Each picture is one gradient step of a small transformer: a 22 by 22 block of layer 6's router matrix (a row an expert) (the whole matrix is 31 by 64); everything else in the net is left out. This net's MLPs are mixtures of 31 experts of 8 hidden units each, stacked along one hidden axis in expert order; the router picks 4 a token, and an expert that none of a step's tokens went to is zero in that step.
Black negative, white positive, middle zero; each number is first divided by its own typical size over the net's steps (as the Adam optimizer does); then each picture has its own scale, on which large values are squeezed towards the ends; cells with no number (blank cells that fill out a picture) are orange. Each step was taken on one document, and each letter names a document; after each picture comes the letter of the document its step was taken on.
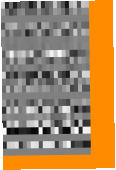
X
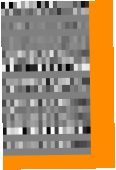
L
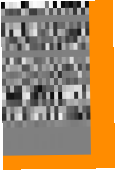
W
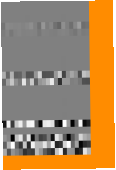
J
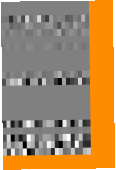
J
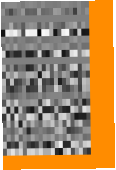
X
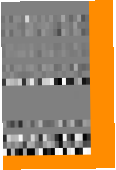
J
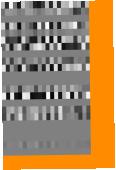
W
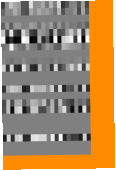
W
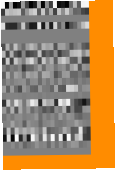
L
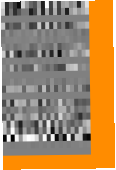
L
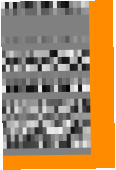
X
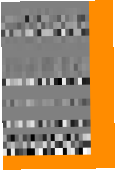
J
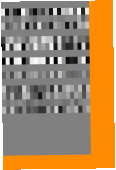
W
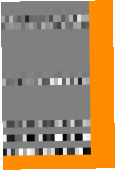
J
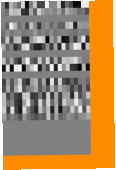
W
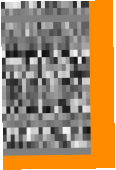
X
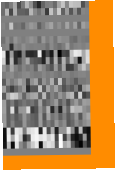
L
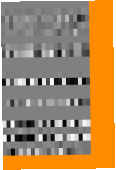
J
